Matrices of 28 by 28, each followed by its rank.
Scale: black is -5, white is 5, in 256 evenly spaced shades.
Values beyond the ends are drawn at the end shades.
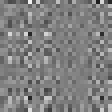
three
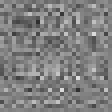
three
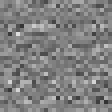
five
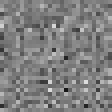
five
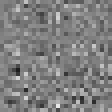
five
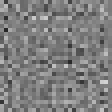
five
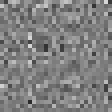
five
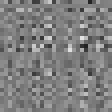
three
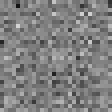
five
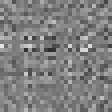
five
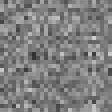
five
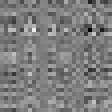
three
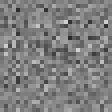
five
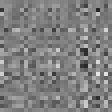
three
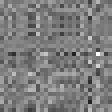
three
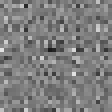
five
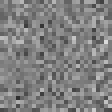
five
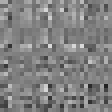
three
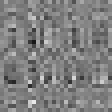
three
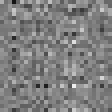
five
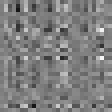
three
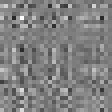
three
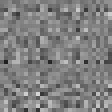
three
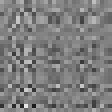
three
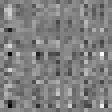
three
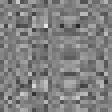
three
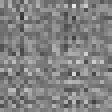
five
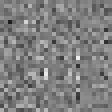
five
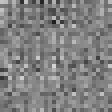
five
